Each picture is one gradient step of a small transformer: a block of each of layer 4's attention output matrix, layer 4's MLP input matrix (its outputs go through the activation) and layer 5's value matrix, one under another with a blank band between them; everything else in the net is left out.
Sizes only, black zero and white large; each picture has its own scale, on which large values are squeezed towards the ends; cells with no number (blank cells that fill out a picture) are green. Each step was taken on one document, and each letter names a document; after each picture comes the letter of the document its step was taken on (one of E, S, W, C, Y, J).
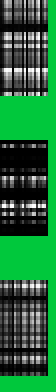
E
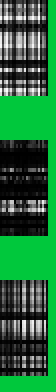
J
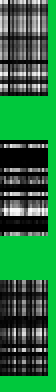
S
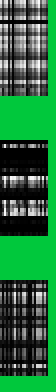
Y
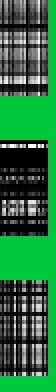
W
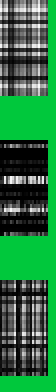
S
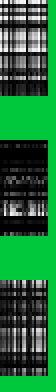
S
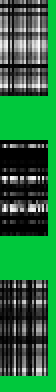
Y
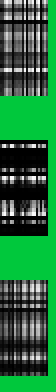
E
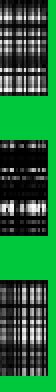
J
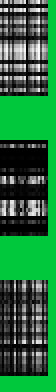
W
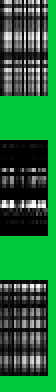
E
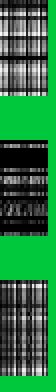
S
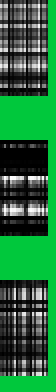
Y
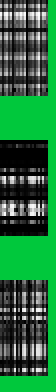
W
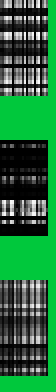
E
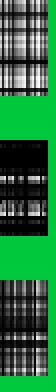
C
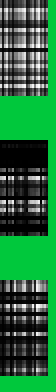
C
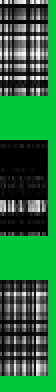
C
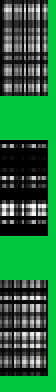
E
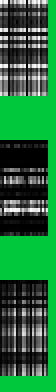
S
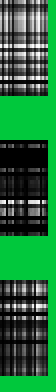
C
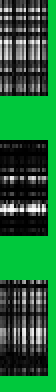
J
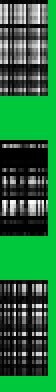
Y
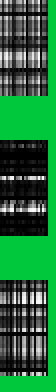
J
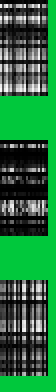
J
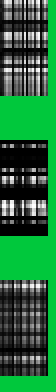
E
